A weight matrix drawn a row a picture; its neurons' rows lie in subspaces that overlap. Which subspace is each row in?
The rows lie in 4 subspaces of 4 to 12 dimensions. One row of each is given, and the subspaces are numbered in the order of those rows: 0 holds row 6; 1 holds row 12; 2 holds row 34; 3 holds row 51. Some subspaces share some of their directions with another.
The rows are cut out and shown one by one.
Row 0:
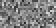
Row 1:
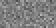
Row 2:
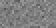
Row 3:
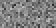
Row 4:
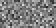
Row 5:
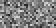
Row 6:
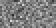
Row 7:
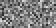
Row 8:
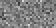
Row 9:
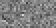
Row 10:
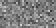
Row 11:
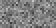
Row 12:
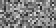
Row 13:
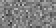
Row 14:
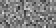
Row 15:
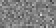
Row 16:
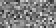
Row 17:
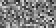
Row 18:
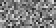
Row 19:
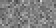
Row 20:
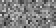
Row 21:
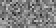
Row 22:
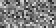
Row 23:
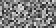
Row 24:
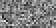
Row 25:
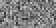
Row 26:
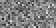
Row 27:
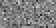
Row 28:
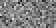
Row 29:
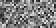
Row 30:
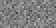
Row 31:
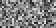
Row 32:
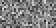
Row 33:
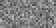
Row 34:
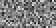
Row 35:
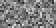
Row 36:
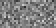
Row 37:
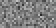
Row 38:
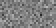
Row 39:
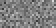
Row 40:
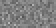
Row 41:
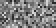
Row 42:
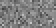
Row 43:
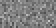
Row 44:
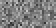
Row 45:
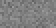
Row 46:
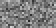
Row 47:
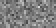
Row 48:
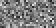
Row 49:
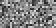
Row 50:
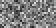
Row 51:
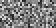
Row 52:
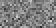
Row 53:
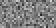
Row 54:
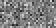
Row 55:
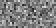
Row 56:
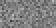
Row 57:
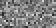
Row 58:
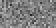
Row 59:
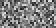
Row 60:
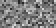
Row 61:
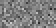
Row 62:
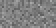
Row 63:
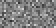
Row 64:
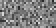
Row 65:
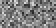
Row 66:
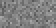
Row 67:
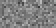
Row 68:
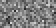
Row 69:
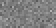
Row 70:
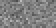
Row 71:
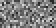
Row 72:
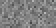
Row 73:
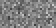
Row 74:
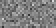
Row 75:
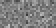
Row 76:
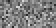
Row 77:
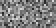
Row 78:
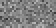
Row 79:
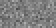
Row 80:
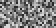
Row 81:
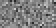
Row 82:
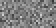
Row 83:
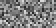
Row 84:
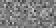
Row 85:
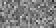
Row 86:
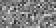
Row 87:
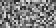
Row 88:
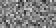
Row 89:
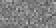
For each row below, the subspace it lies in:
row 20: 0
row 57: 1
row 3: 0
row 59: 2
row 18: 3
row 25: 2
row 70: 0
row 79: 0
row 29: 1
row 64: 2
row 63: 0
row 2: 1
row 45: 0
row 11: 1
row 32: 1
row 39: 0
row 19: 1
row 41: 1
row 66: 3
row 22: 2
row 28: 0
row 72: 1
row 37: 2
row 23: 0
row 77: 0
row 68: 0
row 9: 1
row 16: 3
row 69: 0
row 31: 1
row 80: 1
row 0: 0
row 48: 2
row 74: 0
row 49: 1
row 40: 0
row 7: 3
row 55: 0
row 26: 0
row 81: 1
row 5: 1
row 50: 1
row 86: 1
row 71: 0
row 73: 0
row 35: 3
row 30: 0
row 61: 1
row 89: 1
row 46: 1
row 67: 3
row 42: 1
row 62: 1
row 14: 0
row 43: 0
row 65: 1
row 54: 1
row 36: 2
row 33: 2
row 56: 0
